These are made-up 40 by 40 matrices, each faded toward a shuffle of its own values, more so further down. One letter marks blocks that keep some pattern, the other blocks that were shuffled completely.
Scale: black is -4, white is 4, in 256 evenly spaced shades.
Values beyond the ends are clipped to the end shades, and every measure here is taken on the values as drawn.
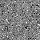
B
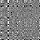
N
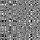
N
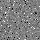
B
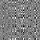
N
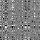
N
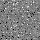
B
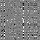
N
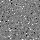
B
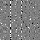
N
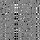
N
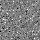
B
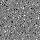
B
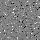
B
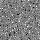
B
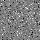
B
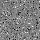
B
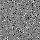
B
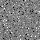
B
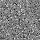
B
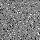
B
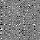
N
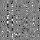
N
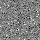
B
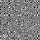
N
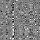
N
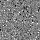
B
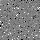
B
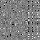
N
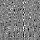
N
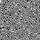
B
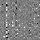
N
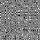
N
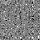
N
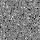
B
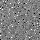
B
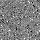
B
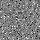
B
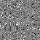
N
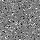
B
